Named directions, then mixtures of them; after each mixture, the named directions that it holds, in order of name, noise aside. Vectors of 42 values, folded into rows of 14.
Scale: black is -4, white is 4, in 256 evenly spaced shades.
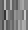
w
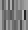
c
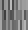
c, w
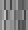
w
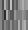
c, w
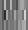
w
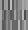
c, w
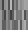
c, w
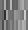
w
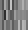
c, w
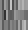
c, w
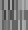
c, w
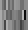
c, w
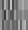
c, w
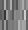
w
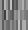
c, w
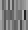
c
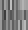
c, w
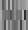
c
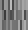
c, w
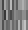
c, w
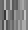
w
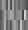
c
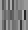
c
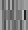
c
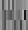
c
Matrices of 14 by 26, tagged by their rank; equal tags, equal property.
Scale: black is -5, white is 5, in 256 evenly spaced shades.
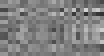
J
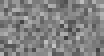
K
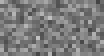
K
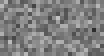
K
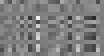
J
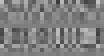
J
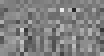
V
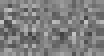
V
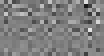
V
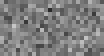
K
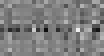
J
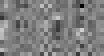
V
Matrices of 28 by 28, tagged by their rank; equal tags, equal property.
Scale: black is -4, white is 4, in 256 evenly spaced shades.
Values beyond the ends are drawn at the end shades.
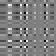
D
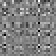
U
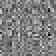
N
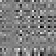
U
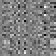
U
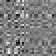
U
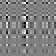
D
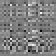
U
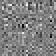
N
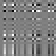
D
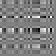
D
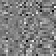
N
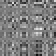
U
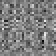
N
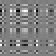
D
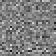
N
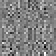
N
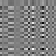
D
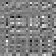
U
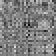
N
